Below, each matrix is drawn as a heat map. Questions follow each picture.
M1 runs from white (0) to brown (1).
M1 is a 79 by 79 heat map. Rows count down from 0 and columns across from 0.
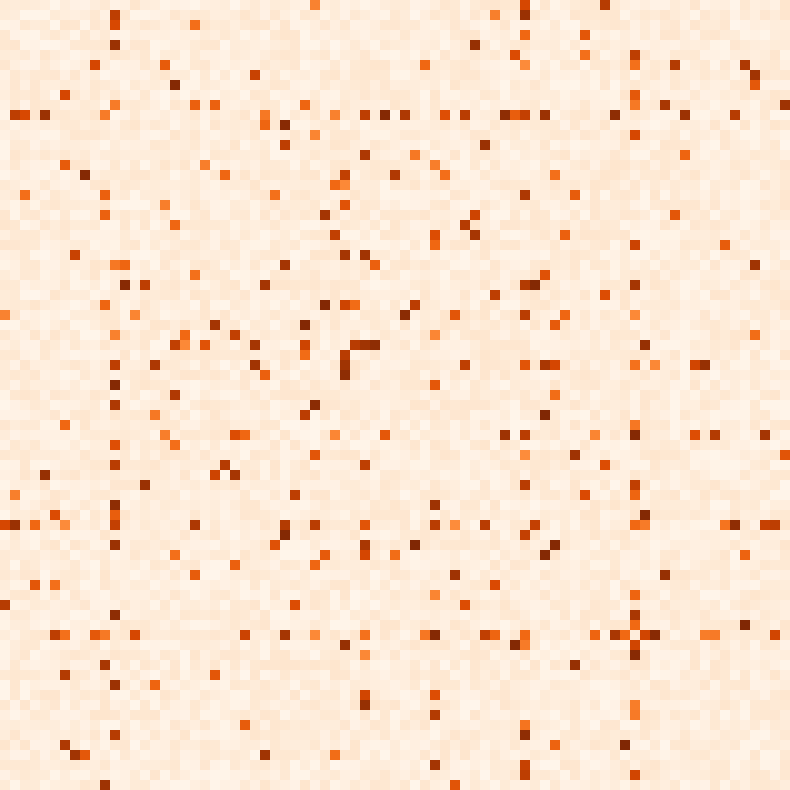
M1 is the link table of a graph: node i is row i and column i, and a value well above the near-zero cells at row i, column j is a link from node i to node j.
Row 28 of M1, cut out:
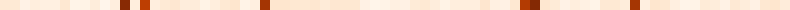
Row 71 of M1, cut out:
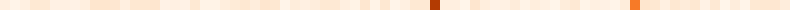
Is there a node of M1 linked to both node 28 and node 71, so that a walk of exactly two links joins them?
yes
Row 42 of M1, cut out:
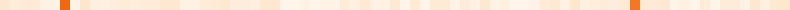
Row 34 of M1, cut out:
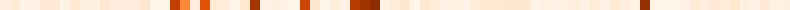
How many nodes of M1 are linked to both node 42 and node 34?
0
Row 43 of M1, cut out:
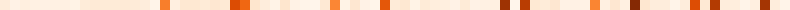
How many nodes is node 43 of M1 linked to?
12
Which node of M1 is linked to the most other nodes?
node 63
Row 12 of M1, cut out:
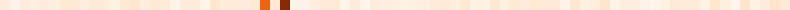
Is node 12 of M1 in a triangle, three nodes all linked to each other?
yes
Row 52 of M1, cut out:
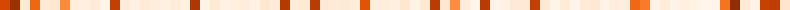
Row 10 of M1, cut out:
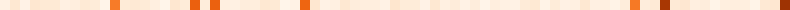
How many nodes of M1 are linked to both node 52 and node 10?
3
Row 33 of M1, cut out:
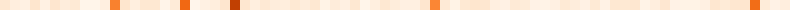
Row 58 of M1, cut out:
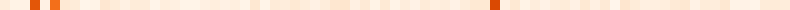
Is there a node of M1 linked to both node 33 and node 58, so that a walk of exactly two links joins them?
no
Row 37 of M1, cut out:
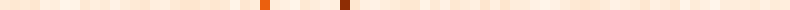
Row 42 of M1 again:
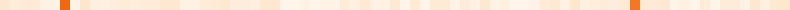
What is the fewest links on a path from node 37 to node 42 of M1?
4
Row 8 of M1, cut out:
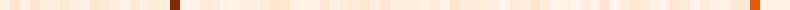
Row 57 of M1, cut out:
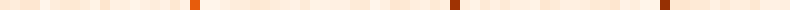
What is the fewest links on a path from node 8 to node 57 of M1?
6
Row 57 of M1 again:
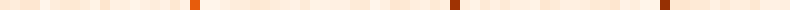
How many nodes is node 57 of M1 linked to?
3
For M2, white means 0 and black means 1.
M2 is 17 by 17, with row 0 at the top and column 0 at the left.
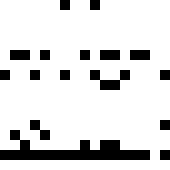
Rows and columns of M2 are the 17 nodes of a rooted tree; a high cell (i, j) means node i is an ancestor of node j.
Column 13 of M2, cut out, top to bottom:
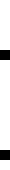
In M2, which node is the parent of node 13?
5
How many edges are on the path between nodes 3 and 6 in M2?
4
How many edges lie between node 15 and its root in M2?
0
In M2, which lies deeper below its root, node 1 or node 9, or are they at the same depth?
the same depth
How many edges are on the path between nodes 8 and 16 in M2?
6
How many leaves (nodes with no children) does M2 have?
9
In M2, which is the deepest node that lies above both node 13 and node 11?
5
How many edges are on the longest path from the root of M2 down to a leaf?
4
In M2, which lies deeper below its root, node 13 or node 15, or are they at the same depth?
node 13
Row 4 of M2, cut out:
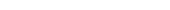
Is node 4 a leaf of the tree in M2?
yes
